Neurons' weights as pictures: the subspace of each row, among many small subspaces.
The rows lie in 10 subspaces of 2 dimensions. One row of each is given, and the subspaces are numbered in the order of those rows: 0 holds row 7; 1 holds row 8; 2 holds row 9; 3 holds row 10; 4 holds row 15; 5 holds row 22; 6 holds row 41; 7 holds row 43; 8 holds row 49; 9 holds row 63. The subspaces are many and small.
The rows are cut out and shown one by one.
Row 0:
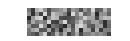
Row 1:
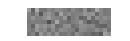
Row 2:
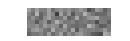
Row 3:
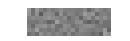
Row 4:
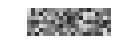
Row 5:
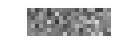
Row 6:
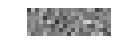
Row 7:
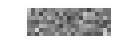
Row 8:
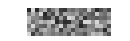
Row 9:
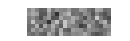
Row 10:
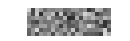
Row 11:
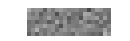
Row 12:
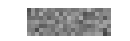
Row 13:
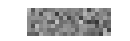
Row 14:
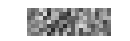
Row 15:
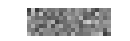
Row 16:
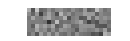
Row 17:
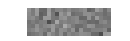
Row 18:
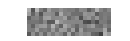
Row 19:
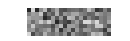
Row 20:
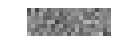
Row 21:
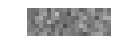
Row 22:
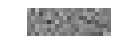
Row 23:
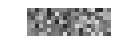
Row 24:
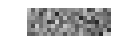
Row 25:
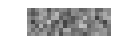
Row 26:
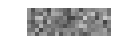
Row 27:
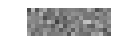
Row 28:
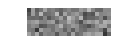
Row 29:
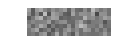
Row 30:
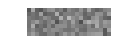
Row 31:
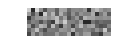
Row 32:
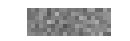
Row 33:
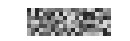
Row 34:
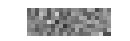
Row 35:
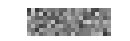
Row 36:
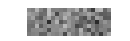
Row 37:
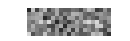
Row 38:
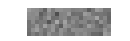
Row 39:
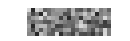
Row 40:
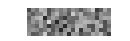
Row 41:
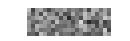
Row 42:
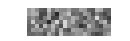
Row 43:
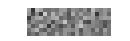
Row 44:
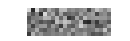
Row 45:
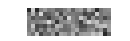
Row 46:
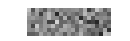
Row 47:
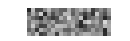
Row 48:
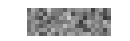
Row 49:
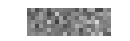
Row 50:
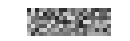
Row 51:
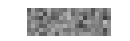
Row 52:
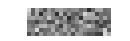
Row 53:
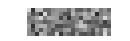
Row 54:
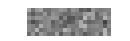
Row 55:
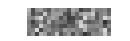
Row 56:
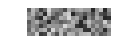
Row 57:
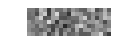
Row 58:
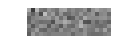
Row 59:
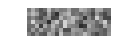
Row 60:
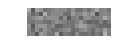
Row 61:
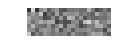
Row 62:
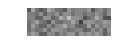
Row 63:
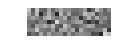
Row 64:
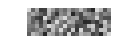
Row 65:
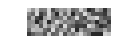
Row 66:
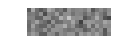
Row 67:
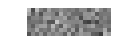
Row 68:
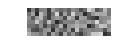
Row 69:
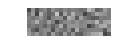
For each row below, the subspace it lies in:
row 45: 5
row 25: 2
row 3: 9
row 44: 1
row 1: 5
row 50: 1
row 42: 2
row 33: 3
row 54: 2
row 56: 6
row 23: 8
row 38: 2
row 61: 1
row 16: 5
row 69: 3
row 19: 1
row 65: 3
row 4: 0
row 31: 7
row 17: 9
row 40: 7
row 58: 1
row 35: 4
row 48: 6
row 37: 1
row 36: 8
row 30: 8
